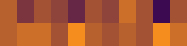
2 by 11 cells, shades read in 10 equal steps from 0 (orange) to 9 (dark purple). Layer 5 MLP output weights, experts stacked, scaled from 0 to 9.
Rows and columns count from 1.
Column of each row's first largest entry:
10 4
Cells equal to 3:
4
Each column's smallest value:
3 2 2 4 0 3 4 2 4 0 2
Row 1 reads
3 6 4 5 7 4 5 2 4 9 4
